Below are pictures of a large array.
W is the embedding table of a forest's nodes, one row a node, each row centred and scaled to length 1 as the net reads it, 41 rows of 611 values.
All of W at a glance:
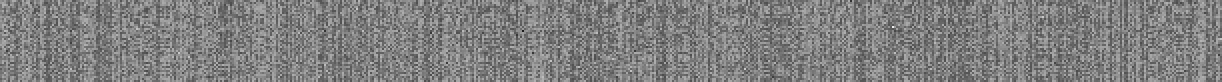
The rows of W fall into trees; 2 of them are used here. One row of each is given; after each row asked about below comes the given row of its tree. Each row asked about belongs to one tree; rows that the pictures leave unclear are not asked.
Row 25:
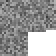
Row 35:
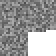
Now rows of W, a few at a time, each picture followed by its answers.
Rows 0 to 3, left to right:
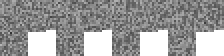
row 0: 25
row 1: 25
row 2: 25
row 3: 35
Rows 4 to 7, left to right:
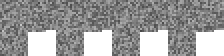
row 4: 35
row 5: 35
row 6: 35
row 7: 25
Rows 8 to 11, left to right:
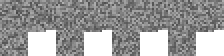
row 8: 35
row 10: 25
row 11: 25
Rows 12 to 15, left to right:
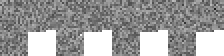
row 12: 25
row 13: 35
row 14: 25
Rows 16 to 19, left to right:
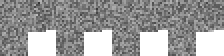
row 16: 35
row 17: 25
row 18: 25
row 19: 35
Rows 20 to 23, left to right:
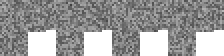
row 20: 25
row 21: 35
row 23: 35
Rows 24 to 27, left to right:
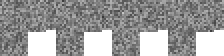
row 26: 35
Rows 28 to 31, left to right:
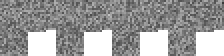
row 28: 25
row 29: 25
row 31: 35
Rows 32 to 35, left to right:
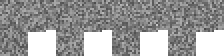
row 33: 35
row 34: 25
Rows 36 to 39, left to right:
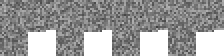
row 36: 25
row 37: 35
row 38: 25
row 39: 25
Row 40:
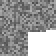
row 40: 25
